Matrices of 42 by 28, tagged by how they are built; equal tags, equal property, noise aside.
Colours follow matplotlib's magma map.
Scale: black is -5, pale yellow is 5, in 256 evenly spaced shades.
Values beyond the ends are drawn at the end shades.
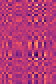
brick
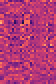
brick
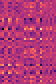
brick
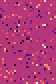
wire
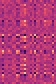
brick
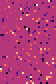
wire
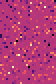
wire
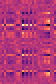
brick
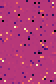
wire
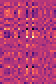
brick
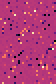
wire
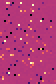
wire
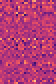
brick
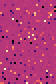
wire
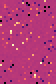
wire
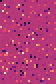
wire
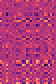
brick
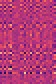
brick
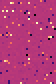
wire
